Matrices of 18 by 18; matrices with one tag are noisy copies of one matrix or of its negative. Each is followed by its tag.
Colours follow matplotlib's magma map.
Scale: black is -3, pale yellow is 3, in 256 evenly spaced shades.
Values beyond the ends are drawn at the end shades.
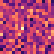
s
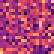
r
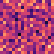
s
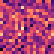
s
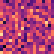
s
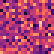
r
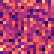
s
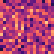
s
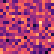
r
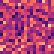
s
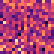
s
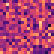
r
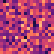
r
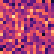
s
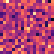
s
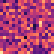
r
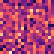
s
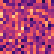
s
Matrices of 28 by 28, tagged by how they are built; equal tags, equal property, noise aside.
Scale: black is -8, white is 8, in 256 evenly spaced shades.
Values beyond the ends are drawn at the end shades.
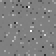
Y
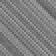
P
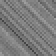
P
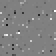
Y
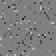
Y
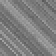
P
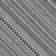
P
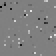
Y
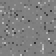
Y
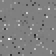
Y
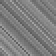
P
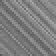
P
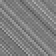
P
